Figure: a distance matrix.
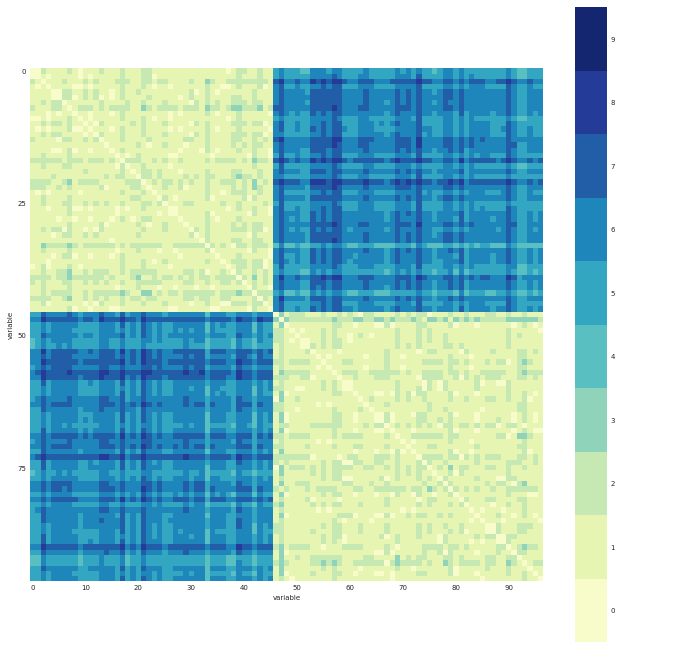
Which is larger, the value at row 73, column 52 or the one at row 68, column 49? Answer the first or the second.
the first
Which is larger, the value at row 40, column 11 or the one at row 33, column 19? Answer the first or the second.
the second
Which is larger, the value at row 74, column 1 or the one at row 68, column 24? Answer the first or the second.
the second
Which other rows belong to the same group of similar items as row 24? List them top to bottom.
0, 1, 2, 3, 4, 5, 6, 7, 8, 9, 10, 11, 12, 13, 14, 15, 16, 17, 18, 19, 20, 21, 22, 23, 25, 26, 27, 28, 29, 30, 31, 32, 33, 34, 35, 36, 37, 38, 39, 40, 41, 42, 43, 44, 45
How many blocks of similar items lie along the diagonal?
2
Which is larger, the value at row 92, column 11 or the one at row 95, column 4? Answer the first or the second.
the second
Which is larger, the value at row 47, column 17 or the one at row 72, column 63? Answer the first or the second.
the first
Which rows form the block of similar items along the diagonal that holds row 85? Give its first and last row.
46 to 96
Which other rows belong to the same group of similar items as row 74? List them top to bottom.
46, 47, 48, 49, 50, 51, 52, 53, 54, 55, 56, 57, 58, 59, 60, 61, 62, 63, 64, 65, 66, 67, 68, 69, 70, 71, 72, 73, 75, 76, 77, 78, 79, 80, 81, 82, 83, 84, 85, 86, 87, 88, 89, 90, 91, 92, 93, 94, 95, 96
